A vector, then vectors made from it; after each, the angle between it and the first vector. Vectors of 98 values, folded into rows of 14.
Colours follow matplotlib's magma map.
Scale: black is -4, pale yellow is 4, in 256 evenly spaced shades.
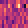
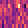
nearly parallel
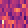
partly opposed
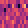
nearly opposite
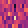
orthogonal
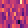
orthogonal
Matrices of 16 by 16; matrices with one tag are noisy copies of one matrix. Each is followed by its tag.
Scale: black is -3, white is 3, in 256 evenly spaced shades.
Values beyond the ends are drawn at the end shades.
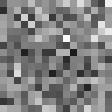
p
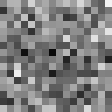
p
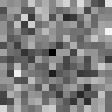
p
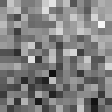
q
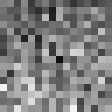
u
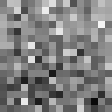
q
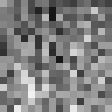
u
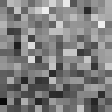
q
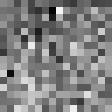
u
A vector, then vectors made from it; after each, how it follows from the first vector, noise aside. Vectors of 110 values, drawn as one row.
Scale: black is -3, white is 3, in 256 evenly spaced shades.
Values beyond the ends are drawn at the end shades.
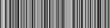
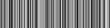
reversed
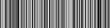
copied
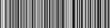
copied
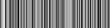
copied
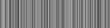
shrunk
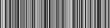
copied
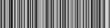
reversed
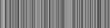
shrunk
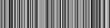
reversed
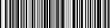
scaled up
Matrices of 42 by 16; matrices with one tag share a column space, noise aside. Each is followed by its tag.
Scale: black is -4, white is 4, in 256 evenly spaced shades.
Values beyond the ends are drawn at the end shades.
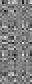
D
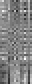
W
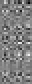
D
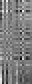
W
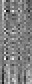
W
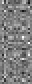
D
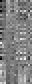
W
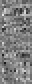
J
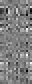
J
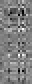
J
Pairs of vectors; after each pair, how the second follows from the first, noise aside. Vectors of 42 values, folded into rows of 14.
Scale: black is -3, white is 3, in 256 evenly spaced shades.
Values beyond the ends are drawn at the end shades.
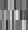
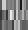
reversed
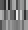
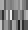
reversed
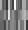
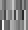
wrapped around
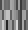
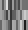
wrapped around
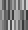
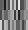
reversed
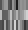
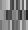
wrapped around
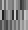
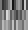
wrapped around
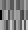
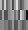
reversed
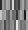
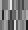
reversed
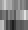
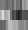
wrapped around
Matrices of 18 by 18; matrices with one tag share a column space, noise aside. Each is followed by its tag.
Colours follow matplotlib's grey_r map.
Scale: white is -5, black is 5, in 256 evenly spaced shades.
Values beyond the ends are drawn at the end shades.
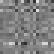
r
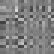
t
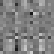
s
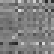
r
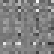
r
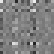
r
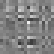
t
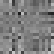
s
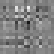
t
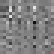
t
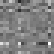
r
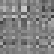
t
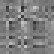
t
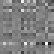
r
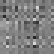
t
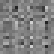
t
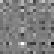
r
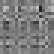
t
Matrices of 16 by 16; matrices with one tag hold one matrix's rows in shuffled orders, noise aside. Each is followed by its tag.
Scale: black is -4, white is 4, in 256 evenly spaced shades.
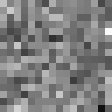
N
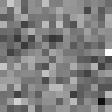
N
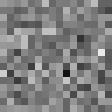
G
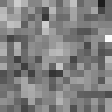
N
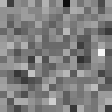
G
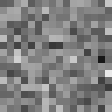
N
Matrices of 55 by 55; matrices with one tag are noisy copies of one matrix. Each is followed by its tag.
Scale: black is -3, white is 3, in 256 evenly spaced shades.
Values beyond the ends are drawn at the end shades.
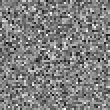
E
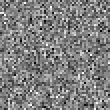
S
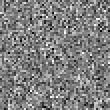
S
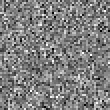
S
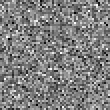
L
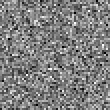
L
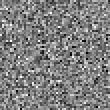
E
